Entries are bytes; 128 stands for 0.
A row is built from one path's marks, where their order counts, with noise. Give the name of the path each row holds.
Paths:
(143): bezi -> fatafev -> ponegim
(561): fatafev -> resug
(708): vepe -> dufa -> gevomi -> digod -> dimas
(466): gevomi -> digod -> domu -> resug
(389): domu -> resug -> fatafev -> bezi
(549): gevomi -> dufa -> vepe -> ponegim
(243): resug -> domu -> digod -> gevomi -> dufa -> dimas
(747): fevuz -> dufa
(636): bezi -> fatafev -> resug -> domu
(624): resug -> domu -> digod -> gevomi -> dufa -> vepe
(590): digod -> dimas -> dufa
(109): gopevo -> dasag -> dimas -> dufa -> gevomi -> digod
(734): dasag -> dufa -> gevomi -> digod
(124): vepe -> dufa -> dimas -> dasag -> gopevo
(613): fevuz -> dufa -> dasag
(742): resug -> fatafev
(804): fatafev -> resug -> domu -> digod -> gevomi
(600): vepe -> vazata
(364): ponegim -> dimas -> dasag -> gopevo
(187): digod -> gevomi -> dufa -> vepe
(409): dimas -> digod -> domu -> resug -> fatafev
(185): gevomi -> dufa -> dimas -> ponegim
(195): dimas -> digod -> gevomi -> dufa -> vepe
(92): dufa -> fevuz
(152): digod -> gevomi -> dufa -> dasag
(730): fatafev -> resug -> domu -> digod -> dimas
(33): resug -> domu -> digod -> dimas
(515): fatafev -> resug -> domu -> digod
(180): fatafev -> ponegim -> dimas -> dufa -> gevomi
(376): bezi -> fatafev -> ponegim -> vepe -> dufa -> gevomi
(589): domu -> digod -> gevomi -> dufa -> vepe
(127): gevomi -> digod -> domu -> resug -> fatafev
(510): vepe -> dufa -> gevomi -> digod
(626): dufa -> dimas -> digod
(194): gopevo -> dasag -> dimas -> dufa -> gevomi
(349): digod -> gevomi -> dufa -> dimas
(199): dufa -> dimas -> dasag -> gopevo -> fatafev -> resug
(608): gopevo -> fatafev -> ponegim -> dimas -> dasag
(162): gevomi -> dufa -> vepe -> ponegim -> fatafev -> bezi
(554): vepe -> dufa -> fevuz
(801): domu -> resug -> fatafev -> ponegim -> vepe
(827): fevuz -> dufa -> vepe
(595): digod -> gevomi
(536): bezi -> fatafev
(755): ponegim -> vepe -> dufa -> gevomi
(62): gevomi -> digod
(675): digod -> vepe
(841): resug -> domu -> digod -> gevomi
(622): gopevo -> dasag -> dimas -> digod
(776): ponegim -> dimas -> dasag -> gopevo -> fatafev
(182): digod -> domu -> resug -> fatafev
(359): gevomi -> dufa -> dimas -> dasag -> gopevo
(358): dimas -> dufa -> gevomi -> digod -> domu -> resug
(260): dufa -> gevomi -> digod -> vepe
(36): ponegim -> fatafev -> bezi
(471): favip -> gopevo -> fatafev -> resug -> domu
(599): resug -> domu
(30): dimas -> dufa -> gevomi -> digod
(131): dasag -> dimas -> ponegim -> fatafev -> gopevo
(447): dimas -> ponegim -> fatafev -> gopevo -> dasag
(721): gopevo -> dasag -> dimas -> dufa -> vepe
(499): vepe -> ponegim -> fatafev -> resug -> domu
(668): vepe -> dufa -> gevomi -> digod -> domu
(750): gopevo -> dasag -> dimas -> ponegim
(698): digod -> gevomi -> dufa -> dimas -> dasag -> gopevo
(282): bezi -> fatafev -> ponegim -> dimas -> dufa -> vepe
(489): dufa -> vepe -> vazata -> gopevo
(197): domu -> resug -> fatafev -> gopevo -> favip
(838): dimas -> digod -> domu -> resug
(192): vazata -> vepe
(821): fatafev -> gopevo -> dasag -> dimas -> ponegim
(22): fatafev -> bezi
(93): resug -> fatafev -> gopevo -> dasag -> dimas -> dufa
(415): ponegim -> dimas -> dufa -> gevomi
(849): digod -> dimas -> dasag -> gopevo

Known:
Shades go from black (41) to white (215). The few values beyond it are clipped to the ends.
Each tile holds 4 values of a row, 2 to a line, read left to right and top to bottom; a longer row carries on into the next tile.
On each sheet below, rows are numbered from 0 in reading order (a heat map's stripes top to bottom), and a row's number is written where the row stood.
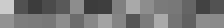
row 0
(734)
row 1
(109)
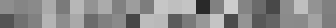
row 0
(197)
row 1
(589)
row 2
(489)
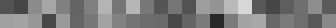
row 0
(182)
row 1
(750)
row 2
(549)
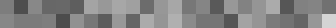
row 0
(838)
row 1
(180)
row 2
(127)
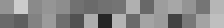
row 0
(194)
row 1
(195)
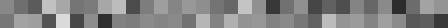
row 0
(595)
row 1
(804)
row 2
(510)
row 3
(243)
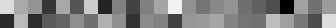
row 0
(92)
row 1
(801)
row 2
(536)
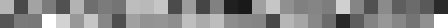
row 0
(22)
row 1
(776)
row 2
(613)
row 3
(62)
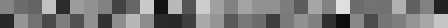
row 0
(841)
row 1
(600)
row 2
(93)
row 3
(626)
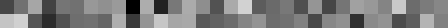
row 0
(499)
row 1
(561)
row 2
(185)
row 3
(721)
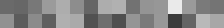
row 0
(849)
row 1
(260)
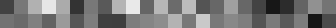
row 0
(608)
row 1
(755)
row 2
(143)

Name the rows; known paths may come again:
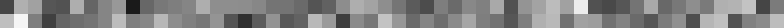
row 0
(668)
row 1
(730)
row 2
(622)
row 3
(162)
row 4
(409)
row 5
(549)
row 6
(589)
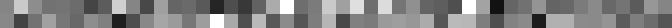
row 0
(109)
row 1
(62)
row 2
(675)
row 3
(415)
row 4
(554)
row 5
(358)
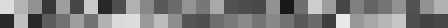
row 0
(92)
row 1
(708)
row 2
(33)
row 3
(349)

